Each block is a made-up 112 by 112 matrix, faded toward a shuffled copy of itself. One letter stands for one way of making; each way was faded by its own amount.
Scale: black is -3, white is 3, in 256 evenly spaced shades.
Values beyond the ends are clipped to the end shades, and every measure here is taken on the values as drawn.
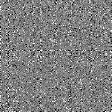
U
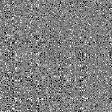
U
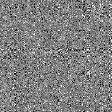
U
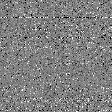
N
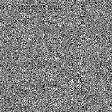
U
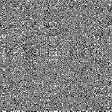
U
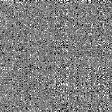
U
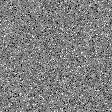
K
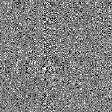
U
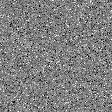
K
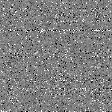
N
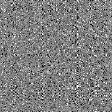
U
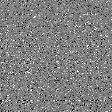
N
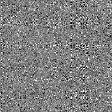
U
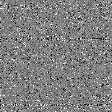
N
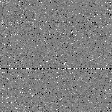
N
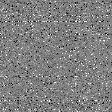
N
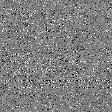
N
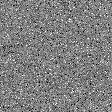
K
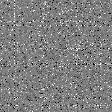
N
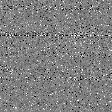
N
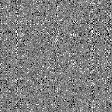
U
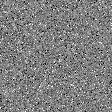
K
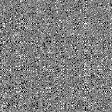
U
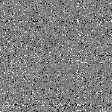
N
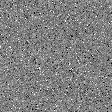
K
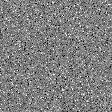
K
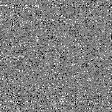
N
